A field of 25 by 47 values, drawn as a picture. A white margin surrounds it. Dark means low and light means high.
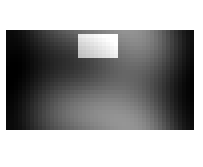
Calmest part: bottom middle. Average level on the scale: 30%. Stripes: none. Ninth with the highest average: top middle. Odd patch: higher, in the top middle. Roughest part: top middle.
